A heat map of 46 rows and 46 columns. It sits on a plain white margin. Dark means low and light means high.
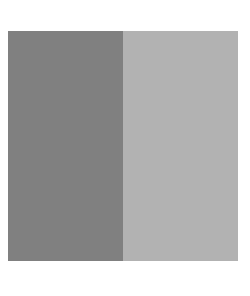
It is made of 1 by 2 panels. Panel 1,1: middling, flat. Panel 1,2: high, flat.
